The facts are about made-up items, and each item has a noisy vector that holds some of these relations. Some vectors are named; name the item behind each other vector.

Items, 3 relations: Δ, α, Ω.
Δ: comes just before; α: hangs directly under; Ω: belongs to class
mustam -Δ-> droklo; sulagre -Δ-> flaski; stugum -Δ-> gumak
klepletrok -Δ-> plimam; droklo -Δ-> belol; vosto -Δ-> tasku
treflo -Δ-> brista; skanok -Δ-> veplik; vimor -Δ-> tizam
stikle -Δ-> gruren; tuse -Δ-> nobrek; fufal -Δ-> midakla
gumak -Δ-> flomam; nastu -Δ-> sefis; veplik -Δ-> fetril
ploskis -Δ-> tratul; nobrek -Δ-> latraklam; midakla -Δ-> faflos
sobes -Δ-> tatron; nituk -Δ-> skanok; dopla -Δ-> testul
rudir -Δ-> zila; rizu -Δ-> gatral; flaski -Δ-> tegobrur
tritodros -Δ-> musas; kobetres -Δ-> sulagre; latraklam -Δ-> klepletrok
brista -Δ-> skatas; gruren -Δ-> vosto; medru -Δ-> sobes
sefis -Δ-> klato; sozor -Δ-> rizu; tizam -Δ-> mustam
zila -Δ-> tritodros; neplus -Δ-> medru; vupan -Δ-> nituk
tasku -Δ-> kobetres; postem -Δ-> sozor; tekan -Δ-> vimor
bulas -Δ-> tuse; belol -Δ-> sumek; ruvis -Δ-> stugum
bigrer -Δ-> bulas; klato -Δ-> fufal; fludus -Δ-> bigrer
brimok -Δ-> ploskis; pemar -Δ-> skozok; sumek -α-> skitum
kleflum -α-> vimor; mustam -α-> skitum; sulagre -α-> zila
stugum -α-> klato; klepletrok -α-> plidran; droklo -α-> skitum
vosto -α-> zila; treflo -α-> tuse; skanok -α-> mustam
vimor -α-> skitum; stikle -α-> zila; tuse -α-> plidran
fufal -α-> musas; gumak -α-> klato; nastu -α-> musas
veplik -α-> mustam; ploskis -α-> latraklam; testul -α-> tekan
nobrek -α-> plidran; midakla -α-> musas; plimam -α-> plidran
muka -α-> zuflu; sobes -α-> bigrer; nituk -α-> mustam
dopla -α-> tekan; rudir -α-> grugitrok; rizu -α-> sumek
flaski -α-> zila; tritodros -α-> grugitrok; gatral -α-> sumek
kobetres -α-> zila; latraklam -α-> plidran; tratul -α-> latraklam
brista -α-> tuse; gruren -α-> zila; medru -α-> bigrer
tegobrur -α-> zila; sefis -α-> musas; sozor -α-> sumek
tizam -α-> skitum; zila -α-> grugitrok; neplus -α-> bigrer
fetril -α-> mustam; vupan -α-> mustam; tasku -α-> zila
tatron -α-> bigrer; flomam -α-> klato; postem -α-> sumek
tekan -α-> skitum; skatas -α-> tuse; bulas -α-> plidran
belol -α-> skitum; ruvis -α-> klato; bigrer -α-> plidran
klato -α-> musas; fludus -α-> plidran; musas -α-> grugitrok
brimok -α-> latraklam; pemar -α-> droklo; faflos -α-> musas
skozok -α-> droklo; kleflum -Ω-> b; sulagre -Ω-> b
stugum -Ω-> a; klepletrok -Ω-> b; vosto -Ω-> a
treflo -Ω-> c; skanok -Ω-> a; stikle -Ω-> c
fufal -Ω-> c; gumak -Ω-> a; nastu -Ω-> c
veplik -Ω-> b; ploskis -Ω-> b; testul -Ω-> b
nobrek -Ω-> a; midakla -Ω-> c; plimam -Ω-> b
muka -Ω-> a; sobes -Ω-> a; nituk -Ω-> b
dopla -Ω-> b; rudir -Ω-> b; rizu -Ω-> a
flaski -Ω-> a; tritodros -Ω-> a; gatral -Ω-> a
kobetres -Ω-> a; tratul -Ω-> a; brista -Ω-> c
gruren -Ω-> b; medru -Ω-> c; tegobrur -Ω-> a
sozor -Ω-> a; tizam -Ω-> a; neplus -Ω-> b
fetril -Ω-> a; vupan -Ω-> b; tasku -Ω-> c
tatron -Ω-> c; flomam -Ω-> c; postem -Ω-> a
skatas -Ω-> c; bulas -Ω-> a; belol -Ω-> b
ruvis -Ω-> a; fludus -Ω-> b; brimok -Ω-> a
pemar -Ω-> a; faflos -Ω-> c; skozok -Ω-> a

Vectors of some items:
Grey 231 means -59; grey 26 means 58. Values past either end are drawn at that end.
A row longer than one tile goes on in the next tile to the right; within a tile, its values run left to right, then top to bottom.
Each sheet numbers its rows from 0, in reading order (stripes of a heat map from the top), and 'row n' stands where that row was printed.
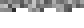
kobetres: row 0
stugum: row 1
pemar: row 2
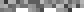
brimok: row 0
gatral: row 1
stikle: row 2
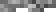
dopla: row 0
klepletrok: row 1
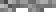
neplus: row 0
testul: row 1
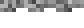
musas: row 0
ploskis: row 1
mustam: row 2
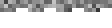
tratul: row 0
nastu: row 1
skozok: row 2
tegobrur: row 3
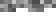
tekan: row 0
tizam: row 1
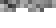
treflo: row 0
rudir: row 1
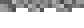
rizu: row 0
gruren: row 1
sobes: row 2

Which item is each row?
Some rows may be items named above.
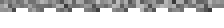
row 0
tritodros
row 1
dopla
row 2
plidran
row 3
skitum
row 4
sefis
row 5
fufal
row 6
brimok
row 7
sumek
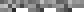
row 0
sulagre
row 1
skitum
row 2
sumek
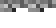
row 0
flaski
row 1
kobetres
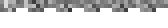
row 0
ruvis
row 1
latraklam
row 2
tegobrur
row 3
muka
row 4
grugitrok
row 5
muka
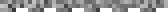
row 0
stikle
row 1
klato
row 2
zuflu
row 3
fetril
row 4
dopla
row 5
musas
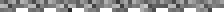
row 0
bigrer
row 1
tuse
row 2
flaski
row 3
tatron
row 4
latraklam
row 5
nobrek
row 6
tuse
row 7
muka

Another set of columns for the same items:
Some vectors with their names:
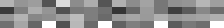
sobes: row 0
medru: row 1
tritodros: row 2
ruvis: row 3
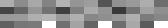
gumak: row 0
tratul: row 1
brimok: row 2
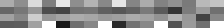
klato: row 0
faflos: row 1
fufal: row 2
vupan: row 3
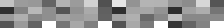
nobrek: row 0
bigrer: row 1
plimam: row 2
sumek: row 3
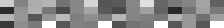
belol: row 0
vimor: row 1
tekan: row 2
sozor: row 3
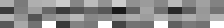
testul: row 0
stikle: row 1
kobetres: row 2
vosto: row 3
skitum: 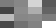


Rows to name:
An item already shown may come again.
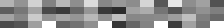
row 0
musas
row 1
zila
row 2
sumek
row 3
tatron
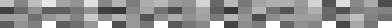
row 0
rudir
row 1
sefis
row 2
kleflum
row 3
zuflu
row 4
veplik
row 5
plidran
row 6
skatas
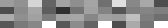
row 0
zuflu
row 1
muka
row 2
skatas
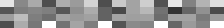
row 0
skatas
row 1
bigrer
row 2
latraklam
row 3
gruren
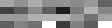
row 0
stugum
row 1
fetril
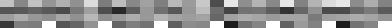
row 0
nastu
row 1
grugitrok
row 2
vosto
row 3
tuse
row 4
faflos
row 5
gruren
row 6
midakla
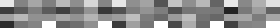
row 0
tasku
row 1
zila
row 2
tatron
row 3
treflo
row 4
sulagre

